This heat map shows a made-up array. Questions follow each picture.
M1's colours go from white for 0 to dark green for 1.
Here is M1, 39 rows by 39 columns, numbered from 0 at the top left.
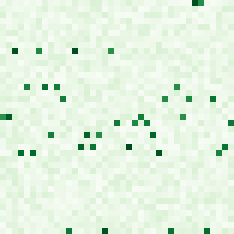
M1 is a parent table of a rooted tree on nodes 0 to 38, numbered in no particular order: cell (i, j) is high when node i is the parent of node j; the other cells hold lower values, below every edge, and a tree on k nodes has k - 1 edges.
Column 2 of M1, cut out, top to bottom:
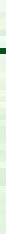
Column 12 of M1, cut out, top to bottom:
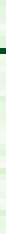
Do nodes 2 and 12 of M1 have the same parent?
yes
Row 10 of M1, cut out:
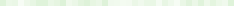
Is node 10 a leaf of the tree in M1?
yes
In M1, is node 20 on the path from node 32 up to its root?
yes
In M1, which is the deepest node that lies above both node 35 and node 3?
22
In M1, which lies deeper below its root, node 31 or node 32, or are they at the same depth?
the same depth
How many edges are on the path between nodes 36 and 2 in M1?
4
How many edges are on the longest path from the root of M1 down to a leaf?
3
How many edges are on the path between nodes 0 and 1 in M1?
2
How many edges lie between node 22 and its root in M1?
1
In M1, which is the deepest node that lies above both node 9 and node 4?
14
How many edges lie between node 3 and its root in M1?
3
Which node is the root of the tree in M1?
20
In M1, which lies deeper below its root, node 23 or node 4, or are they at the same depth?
node 4
